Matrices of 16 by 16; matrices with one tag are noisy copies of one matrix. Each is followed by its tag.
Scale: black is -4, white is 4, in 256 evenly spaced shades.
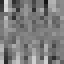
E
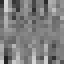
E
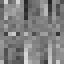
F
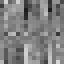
F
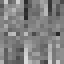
F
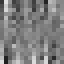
E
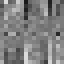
F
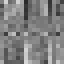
F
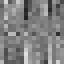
F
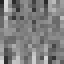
E
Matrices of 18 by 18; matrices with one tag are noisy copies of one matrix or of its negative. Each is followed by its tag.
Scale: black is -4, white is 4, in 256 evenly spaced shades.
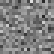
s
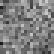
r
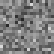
s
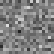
s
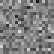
s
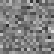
s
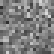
r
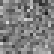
r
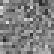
r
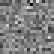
s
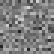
s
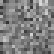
r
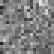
r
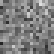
r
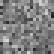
r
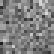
r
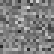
s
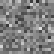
s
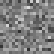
s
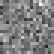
r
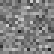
s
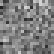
r
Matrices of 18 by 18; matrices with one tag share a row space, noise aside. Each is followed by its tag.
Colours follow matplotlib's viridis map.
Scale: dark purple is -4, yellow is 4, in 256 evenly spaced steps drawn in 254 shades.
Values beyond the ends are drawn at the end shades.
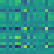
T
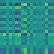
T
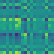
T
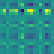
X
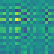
T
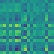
T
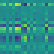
T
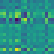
T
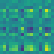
X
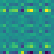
X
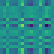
X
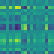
T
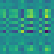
X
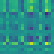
X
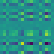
X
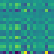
T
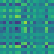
T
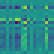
T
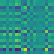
T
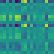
T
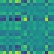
T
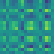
X
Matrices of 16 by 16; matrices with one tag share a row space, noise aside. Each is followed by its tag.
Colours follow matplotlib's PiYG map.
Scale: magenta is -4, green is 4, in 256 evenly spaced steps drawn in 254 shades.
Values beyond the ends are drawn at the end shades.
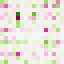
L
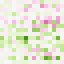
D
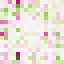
L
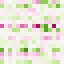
D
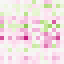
D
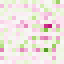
D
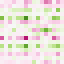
D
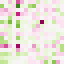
L
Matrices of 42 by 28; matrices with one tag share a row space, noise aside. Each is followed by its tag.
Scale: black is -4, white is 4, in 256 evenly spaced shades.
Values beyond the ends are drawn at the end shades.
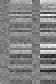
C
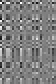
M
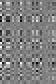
M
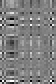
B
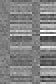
C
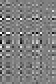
M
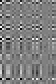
M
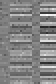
C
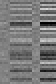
C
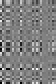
M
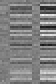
C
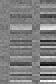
C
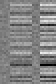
C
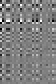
M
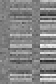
C
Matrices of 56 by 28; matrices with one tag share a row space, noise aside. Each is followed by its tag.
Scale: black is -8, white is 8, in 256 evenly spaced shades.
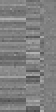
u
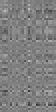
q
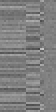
u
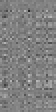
q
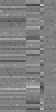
u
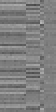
u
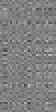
q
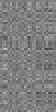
q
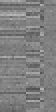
u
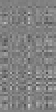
q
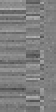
u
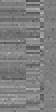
u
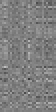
q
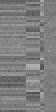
u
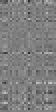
q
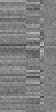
u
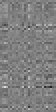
q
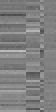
u
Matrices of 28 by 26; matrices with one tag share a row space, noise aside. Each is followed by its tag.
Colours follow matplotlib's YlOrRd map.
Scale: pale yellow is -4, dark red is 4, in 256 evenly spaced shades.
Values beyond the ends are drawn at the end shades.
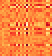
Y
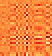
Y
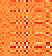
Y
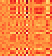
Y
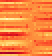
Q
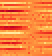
Q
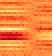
Q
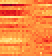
Q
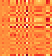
Y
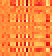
Y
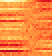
Q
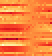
Q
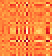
Y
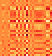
Y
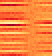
Q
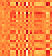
Y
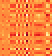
Y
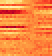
Q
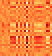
Y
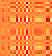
Y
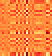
Y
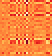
Y
